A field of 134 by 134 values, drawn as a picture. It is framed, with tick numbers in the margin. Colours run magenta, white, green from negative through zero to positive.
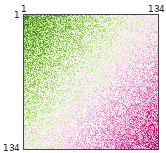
Slope: up to the top left. Ninth with the lowest average: bottom right. Grain: fine. Odd rows or columns: none. Mirror symmetry: none. Ninth with the highest average: top left.
